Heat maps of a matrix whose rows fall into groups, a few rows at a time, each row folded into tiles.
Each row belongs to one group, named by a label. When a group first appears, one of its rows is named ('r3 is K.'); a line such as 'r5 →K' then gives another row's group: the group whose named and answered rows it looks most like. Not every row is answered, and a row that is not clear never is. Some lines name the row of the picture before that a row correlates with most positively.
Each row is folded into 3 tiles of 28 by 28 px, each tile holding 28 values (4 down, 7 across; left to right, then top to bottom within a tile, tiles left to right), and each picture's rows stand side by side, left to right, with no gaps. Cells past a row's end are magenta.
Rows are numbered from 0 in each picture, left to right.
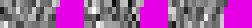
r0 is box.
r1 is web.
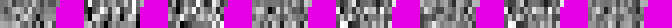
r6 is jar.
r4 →jar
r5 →web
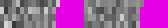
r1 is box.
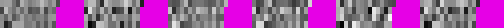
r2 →jar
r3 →jar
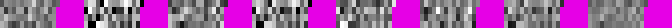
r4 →jar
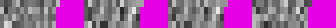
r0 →jar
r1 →box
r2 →box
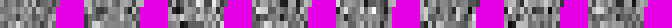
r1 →web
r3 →web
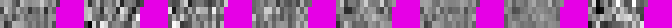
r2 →jar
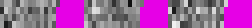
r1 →web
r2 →jar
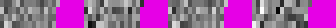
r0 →jar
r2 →jar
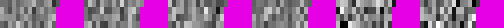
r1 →box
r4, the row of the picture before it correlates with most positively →1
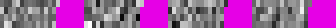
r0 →jar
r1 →box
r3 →box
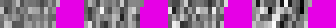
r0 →jar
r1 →box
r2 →jar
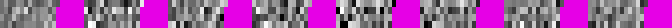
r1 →jar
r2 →box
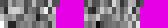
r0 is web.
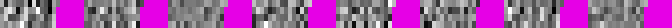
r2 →box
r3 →web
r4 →box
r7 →web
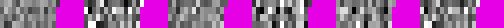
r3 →box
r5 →jar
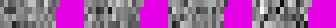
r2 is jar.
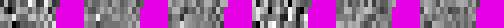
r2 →web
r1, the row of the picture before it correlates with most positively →0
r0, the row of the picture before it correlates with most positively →0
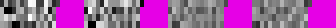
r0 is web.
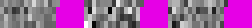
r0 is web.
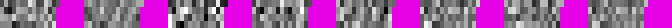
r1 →box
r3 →box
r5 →jar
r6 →web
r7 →jar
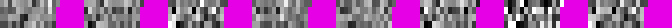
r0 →box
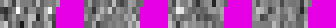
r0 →box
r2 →web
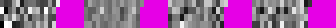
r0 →jar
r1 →box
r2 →web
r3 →box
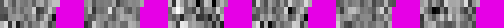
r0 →box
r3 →box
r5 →web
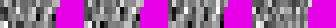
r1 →box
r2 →box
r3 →jar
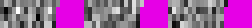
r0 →box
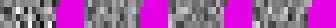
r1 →box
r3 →box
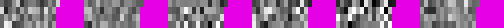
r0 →jar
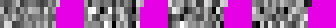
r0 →jar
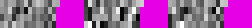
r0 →web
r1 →box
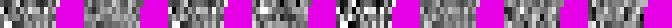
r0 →jar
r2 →jar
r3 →web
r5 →jar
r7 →box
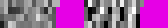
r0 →web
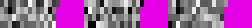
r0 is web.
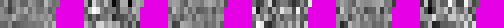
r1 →web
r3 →jar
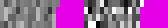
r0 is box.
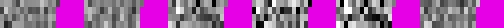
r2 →web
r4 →web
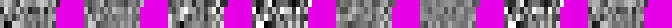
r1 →jar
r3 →jar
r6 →jar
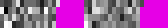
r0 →jar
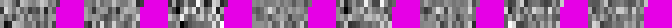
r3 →box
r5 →box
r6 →jar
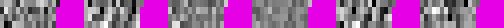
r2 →jar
